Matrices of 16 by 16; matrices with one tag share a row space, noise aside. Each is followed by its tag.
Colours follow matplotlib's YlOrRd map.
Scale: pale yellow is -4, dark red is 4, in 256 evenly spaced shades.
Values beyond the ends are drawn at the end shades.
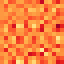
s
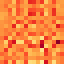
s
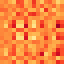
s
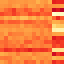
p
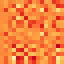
s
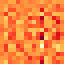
s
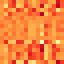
s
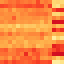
p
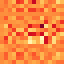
s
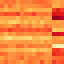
p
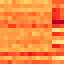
p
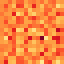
s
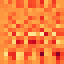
s
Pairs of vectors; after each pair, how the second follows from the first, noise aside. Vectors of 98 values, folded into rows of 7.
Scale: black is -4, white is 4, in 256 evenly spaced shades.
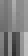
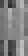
wrapped around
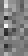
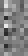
copied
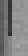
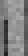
wrapped around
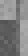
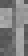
wrapped around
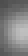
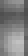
wrapped around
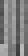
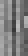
wrapped around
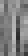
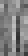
copied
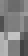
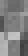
copied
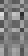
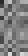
wrapped around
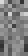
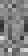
wrapped around
